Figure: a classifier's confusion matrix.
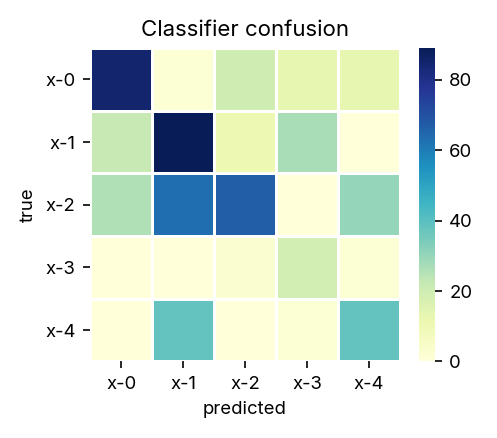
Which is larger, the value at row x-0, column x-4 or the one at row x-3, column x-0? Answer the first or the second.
the first
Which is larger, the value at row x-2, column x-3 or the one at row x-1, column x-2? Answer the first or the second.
the second
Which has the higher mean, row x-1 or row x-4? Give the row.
x-1
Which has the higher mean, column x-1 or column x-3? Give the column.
x-1
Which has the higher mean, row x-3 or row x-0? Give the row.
x-0
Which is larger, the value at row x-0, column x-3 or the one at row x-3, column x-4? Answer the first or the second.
the first
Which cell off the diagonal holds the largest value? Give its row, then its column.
x-2, x-1
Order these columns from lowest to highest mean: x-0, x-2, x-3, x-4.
x-3, x-4, x-2, x-0
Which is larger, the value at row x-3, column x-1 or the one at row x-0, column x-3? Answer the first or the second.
the second
